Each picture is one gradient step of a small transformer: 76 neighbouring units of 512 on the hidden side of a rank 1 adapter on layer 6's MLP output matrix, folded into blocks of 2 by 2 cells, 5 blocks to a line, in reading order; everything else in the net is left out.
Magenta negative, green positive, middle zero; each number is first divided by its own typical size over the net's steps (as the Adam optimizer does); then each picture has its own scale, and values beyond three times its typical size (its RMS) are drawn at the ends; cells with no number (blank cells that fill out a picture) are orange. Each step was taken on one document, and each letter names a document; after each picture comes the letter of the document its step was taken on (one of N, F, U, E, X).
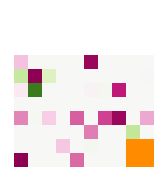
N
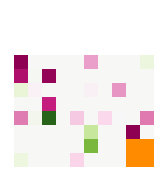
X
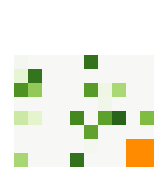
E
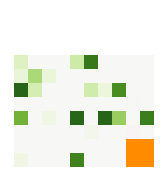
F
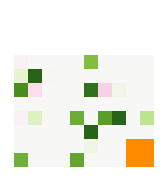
E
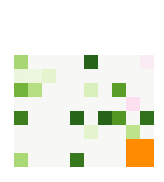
F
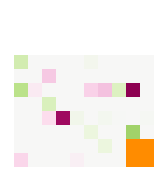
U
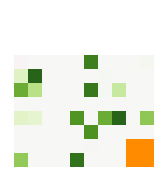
E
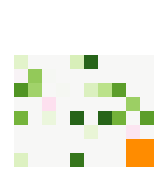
F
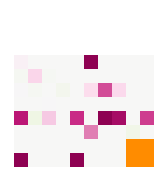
F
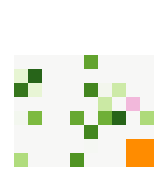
E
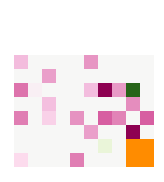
U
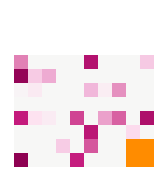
N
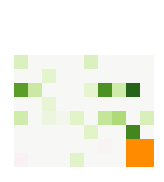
U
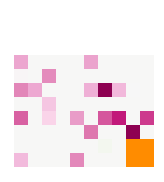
U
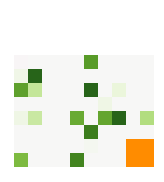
E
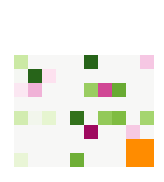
N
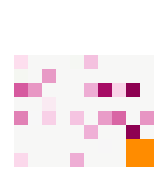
U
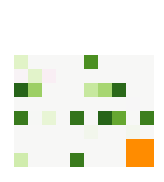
F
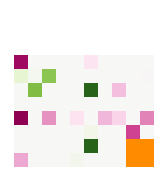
N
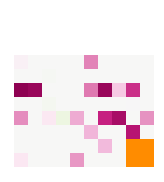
U
